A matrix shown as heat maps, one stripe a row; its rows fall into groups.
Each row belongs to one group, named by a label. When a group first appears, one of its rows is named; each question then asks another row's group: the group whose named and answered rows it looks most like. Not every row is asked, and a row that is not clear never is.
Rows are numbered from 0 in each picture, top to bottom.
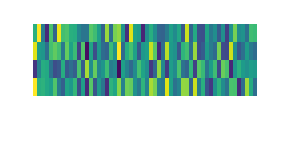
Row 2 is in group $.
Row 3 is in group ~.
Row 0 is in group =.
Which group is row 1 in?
~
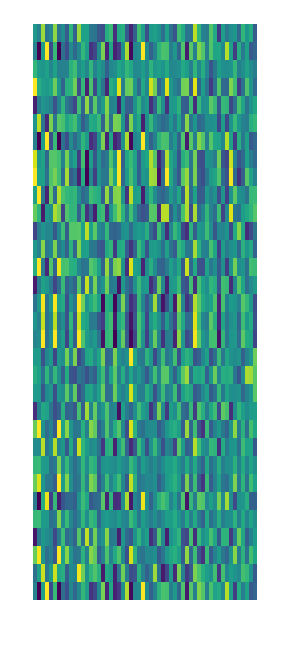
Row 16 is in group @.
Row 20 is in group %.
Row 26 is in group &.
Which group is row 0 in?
@
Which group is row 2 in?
~
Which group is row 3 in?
~
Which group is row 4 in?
$
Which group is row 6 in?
&
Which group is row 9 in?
=
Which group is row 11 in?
$
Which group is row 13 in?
=
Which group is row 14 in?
$
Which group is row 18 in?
%
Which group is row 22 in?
=
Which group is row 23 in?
@
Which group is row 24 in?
=
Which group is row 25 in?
=
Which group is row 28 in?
$
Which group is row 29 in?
=
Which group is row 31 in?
&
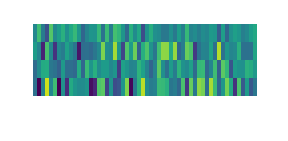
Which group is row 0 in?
=
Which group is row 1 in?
%
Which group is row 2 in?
$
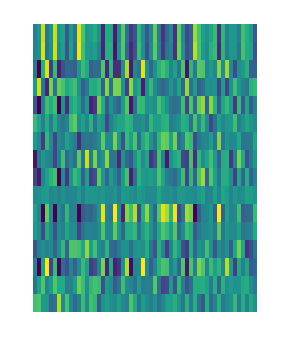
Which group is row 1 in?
@
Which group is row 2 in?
&
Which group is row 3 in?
=
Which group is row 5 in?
~
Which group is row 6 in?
%
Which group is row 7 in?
$
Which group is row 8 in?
&
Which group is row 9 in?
$
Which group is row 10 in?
%
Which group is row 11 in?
%
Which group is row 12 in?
$
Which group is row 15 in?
=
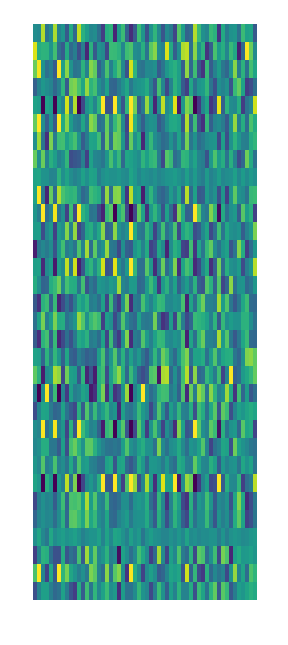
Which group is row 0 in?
@
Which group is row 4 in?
%
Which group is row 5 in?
=
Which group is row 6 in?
=
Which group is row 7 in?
~
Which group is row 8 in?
=
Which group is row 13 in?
%
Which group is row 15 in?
&
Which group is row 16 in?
@
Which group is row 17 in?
&
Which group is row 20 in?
&
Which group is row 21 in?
$
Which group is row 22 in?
@
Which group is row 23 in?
$
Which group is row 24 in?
@
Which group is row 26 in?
$
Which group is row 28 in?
=
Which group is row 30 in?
=
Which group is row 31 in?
$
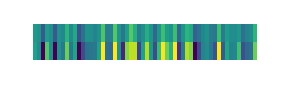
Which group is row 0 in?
%
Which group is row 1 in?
%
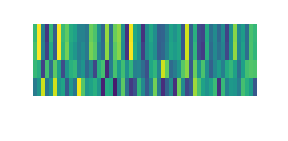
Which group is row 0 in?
=
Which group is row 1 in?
=
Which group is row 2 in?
~
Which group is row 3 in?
@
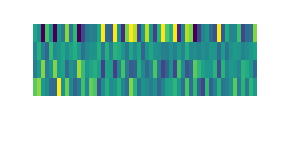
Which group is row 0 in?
%
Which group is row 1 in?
=
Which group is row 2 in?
@
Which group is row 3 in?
=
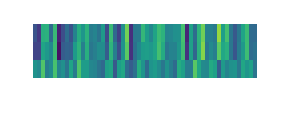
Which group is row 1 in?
&
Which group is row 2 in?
@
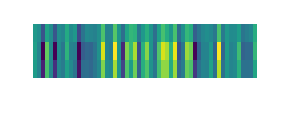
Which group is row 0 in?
%
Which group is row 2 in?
%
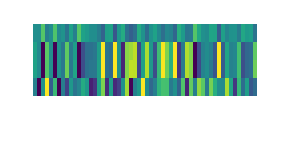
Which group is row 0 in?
@
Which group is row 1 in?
%
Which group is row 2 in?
%
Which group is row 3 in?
&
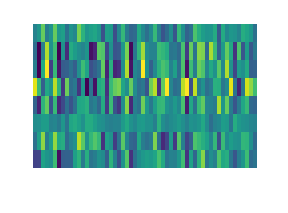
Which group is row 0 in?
@
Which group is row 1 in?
&
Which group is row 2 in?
&
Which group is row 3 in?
~
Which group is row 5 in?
$
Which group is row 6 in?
@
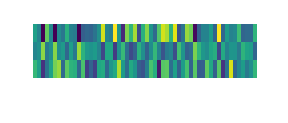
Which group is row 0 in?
%
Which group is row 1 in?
@
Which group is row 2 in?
~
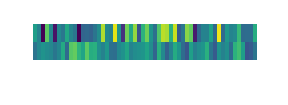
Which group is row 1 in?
$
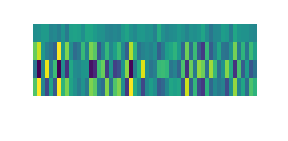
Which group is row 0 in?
$
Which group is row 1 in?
=
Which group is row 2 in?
&
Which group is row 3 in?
=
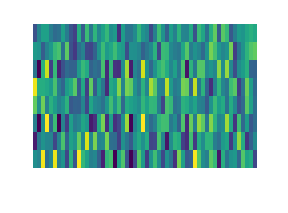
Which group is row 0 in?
$
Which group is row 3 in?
~
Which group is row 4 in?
~
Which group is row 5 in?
&
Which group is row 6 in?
$
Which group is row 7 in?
@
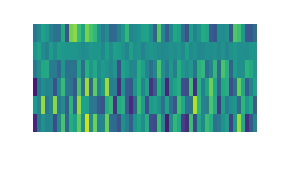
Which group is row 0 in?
$
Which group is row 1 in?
=
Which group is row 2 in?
$
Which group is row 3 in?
$
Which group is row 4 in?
@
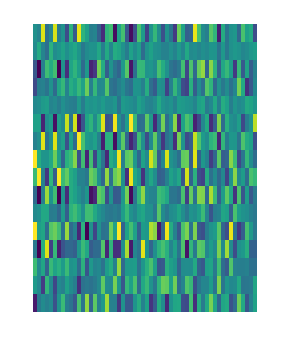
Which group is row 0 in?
@
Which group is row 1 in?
=
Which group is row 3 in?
$
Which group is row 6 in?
@
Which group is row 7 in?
~
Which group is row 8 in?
=
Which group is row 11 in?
~
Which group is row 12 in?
&
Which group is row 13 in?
~
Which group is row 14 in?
%
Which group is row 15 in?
$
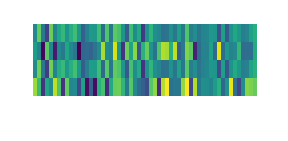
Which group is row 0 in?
=
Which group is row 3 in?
~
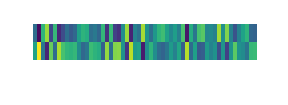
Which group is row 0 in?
&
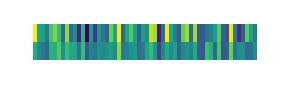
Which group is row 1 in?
~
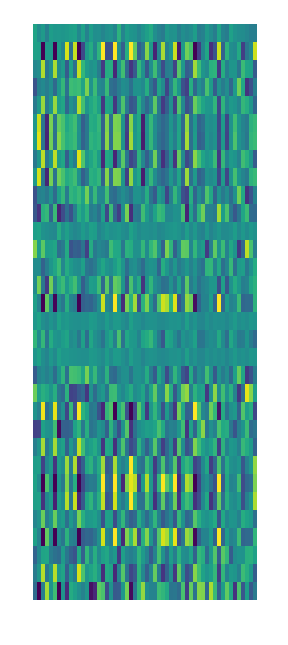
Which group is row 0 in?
~
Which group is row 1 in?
%
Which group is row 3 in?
$
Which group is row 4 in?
@
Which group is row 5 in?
=
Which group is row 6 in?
=
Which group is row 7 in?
@
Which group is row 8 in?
=
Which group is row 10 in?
&
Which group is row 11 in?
=
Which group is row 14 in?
=
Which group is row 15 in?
%
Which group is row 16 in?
=
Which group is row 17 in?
~
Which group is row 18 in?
=
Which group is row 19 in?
$
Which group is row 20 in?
~
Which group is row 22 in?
&
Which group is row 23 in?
@
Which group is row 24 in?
%
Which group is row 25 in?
%
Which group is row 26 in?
%
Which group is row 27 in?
@
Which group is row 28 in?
%
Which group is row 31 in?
&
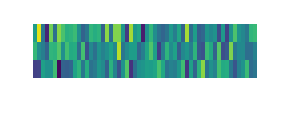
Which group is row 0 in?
=
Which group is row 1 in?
~
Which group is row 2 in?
&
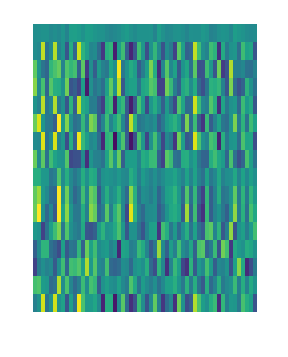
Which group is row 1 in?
@
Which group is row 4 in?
@
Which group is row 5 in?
=
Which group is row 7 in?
~
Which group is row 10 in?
=
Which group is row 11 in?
~
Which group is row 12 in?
$
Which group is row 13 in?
$
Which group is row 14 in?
=
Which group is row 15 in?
@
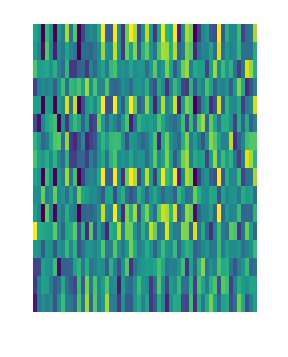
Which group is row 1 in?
%
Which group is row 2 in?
~
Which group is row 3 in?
$
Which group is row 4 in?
%
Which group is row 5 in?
&
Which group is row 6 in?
~
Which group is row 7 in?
~
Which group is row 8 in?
%
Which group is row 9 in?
@
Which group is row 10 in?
%
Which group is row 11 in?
~
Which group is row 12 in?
%
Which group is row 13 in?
&
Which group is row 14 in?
$
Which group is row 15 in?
$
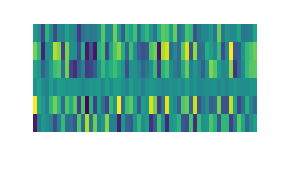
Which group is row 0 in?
%
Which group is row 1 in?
~
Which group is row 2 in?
~
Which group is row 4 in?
~
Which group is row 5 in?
$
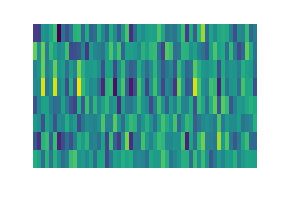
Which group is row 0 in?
&
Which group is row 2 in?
@
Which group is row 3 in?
@
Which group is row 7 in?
~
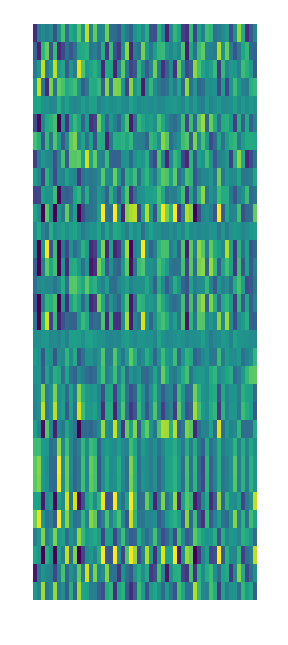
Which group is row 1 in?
&
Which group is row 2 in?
@
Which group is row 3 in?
=
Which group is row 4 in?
=
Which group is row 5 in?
&
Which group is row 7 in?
$
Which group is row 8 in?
%
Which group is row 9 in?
&
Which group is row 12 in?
&
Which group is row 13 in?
&
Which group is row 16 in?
&
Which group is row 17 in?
$
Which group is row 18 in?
%
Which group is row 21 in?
@
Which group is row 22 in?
%
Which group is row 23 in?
=
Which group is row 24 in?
=
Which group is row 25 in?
=
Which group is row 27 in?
=
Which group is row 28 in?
@
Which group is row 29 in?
%
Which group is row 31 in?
@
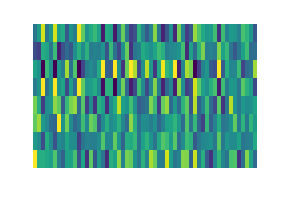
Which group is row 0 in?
@
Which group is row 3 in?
@
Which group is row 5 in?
=
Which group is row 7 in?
~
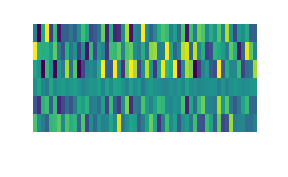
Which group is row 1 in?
~
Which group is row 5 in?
~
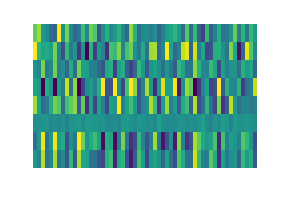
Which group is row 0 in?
=
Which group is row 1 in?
~
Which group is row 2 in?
@
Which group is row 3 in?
%
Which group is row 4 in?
~
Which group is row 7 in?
@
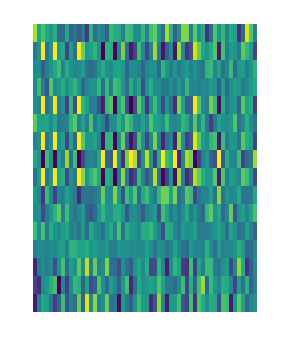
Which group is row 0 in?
~
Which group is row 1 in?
@
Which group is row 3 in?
=
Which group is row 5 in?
~
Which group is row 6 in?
@
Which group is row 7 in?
%
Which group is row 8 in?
@
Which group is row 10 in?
~
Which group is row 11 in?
~
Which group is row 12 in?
$
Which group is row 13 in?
$
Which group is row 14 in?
&
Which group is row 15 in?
$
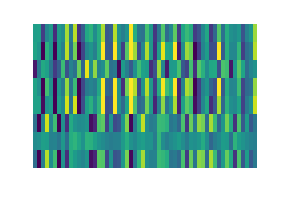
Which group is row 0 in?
%
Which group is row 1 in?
%
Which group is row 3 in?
%
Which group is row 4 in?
%
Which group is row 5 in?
&
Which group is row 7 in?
&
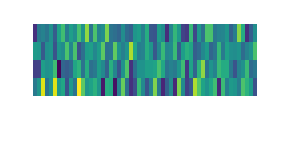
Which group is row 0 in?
$
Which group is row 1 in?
%
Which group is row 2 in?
&
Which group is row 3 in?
@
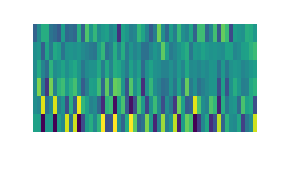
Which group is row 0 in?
$
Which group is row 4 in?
@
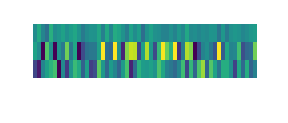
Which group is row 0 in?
=
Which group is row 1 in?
%
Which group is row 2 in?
&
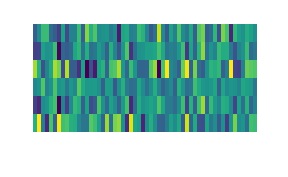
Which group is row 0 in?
$
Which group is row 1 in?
&
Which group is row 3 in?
@
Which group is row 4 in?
&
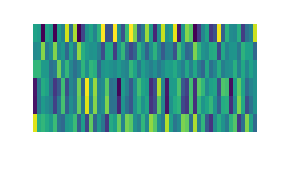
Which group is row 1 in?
@
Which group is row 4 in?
$
